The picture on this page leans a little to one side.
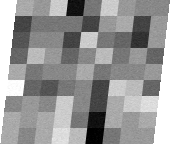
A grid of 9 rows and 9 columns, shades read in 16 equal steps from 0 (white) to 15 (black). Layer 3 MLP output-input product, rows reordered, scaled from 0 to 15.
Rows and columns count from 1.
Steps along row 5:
up down same down up down same down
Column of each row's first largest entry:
4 1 8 1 2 6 6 6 6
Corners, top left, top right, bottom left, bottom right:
5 7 5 6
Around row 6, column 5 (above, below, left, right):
5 7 8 11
